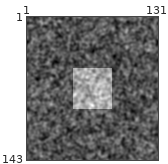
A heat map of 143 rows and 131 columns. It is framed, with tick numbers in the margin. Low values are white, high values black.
The ninth with the lowest average is the centre. There is no overall slope. The values are skewed, with a long tail toward low values. No regular stripes run through it. In the centre lies a patch that is lower than the rest.
